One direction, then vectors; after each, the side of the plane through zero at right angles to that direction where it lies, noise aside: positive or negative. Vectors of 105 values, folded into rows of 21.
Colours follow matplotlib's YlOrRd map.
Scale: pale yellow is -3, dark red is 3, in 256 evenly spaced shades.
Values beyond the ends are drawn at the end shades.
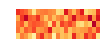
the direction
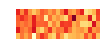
positive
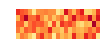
positive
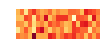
negative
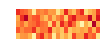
positive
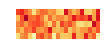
positive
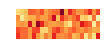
negative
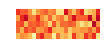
positive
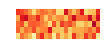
positive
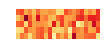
positive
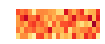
positive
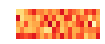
negative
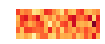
positive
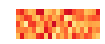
positive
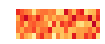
positive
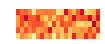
positive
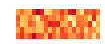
negative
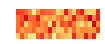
positive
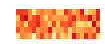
positive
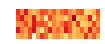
positive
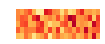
positive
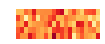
negative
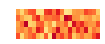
negative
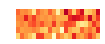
positive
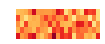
negative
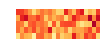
positive
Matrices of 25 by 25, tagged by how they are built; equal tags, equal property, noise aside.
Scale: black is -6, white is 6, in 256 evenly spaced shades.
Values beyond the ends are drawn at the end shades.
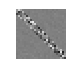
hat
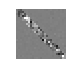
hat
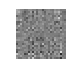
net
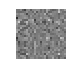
net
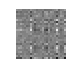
net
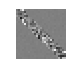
hat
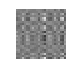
net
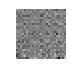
net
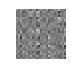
net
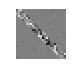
hat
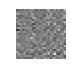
net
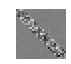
hat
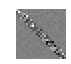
hat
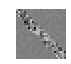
hat
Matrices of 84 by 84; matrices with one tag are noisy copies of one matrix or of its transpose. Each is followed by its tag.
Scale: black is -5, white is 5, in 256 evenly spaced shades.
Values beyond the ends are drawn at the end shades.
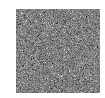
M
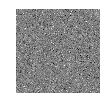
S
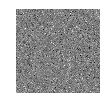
S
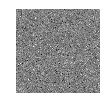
S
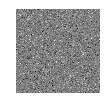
M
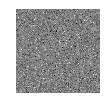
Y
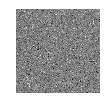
Y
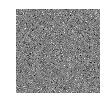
S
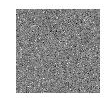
Y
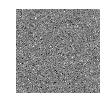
S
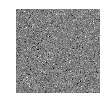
Y
